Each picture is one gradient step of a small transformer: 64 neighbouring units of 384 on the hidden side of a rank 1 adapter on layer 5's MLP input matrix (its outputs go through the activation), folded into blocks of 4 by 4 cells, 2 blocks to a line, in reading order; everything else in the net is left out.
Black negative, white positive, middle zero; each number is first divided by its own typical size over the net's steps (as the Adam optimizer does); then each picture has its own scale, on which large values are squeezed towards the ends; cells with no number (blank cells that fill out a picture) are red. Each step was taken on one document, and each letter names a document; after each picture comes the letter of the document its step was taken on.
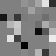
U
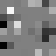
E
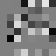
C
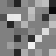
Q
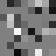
Q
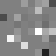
U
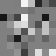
C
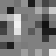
E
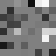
E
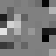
E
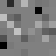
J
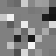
Q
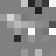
C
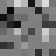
E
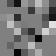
Q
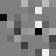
U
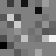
J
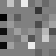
J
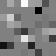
J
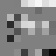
C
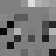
E
